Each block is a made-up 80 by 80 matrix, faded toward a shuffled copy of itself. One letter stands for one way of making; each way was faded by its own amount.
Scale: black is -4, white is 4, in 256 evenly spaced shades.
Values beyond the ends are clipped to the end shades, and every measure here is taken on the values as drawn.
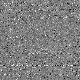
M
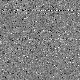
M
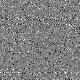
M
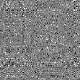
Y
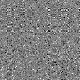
Y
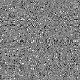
Y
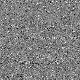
M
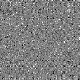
Y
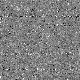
M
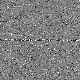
M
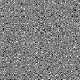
Y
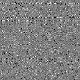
Y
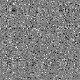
Y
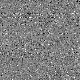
M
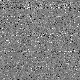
M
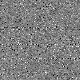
M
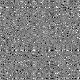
Y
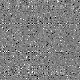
Y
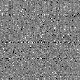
Y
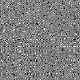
Y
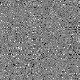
Y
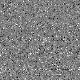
M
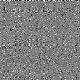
Y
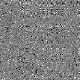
Y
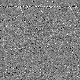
M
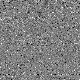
M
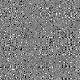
Y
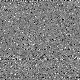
M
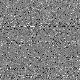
M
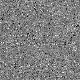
M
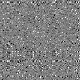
Y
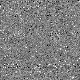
M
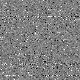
M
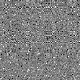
Y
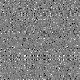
Y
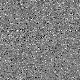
M
